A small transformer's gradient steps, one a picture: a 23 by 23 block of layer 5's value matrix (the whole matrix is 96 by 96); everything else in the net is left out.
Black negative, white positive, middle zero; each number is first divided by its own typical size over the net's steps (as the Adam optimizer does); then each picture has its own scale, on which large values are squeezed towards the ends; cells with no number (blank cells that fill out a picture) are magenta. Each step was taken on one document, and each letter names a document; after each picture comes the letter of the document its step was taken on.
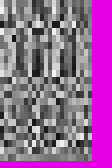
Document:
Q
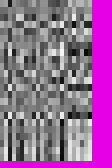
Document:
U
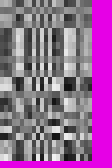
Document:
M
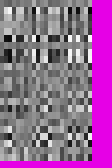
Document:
U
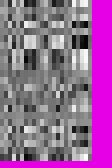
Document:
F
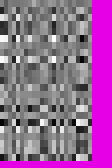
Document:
F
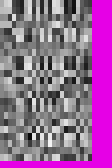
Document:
M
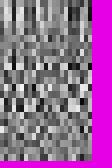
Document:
U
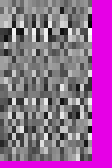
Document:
U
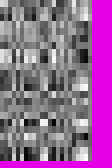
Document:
F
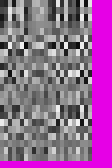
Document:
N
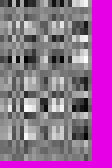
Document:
F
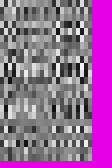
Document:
N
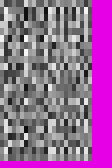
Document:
N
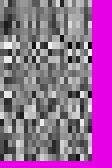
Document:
U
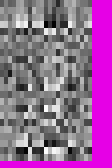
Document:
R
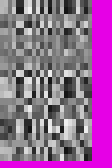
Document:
M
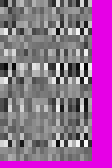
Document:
N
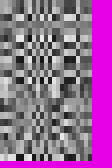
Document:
M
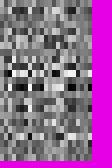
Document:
R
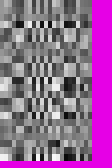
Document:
M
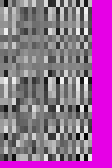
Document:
N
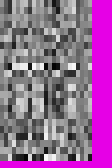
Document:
R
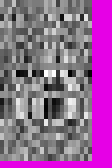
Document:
R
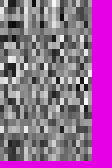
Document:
N
